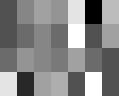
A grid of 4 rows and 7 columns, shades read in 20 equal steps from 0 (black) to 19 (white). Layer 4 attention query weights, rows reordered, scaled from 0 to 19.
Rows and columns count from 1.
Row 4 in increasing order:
3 6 6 12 13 17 19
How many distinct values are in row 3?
6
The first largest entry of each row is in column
5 5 5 6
